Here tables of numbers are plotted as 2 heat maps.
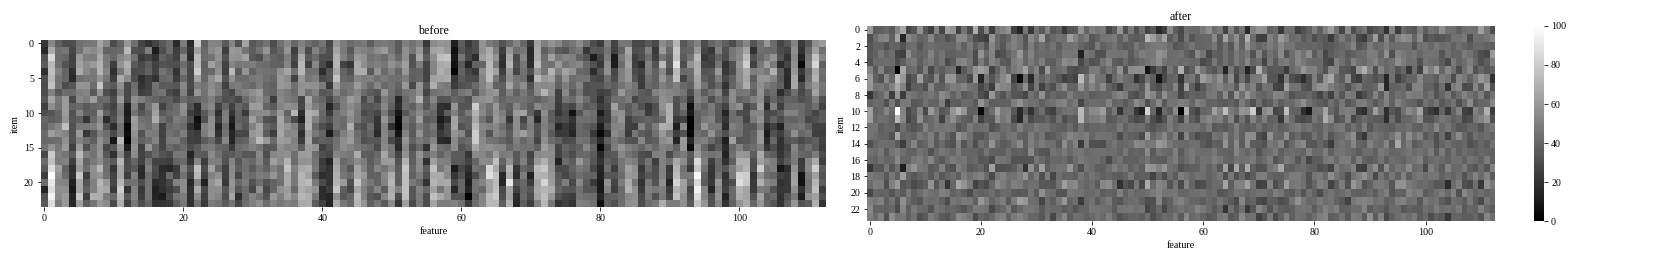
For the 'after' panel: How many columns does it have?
113
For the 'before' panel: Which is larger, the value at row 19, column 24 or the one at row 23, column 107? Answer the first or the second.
the first
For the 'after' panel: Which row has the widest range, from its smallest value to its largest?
10
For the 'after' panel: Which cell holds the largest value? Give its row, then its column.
10, 5
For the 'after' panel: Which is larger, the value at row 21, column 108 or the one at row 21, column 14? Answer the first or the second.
the first
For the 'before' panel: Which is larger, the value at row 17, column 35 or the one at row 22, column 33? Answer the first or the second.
the first
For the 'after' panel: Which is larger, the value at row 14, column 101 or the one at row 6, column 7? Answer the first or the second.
the first
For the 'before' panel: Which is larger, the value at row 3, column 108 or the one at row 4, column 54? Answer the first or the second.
the first
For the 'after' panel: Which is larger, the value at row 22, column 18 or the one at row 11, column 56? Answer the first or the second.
the first
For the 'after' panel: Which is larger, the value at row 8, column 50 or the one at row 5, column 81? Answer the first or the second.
the first
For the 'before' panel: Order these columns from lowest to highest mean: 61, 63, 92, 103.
61, 92, 63, 103
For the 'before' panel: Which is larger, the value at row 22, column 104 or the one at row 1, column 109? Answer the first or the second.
the first
